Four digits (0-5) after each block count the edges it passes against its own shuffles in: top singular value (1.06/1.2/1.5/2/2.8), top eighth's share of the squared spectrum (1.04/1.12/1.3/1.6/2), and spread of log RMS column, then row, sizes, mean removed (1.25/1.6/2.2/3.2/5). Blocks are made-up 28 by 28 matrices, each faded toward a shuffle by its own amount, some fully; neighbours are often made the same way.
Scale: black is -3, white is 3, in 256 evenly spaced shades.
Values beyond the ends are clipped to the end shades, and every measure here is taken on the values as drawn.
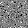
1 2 0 1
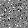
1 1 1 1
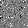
1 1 0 0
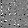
2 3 1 0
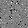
2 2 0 0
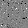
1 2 0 0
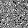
0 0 0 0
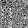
1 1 2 0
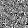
0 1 0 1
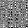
3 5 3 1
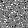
0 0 0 0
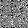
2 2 2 0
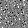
0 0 0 0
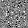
1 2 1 0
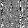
2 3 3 0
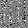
2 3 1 0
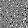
2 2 1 0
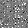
2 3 1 0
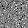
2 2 0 0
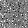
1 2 1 0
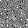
2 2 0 0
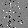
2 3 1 0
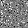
1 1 0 0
